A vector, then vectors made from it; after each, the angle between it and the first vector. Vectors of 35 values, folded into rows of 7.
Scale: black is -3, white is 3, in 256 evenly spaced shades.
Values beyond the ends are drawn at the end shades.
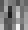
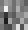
partly aligned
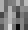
nearly opposite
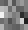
orthogonal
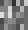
partly opposed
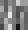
nearly opposite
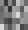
partly aligned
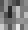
nearly parallel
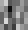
partly aligned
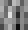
nearly opposite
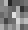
partly aligned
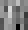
nearly opposite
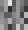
partly aligned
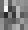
partly aligned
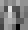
nearly opposite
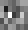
partly opposed
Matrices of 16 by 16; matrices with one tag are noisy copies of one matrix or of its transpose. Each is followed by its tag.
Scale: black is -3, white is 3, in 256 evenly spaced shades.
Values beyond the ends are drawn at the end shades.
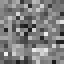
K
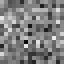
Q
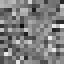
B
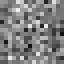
Q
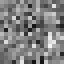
K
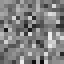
K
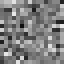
B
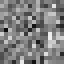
K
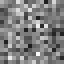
Q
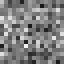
Q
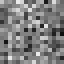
Q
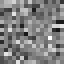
B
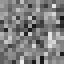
K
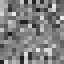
B
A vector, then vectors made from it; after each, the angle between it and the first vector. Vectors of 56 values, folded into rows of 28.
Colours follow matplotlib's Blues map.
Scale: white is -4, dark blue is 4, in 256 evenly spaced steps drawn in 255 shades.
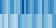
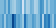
partly opposed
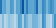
nearly parallel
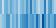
orthogonal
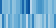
partly aligned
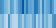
nearly parallel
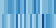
orthogonal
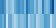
partly aligned
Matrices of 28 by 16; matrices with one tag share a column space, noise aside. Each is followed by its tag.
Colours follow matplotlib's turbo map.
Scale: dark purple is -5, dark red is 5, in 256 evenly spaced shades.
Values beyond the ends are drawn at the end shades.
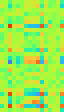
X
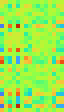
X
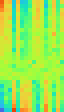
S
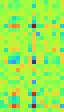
X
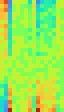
S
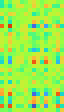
X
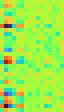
X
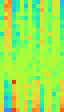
S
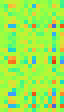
X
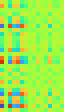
X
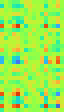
X
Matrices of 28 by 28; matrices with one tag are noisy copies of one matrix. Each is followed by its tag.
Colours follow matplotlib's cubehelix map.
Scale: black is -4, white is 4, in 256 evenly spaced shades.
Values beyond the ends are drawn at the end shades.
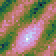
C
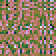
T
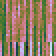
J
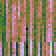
J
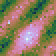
C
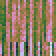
J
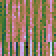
J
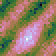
C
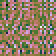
T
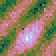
C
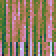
J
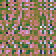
T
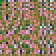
T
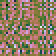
T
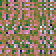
T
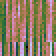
J
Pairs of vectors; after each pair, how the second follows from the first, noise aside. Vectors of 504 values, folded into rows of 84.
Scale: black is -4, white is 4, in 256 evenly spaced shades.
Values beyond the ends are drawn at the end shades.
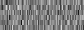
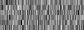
copied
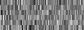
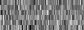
copied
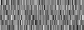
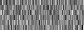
reversed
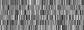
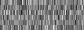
reversed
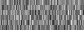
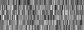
reversed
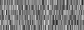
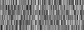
reversed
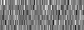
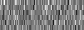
copied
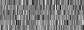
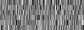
copied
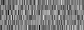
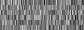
reversed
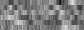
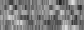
copied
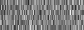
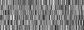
reversed
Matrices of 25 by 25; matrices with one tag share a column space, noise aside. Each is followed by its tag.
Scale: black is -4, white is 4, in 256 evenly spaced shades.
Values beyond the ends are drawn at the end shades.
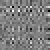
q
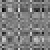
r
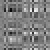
r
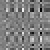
r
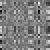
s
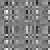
s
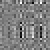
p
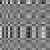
p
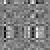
p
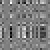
p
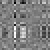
p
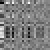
p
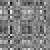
s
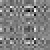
q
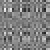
r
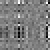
p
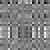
p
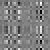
s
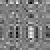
p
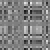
s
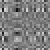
r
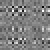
q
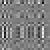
p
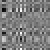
r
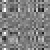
r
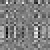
p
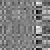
s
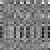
p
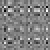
q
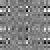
q
